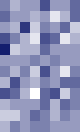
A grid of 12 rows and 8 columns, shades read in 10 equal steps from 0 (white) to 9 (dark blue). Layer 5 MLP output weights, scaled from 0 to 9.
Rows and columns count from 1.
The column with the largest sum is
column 5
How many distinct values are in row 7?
6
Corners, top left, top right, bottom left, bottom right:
5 6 3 4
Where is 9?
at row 5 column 1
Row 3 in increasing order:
2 2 3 4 4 5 6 8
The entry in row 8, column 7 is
6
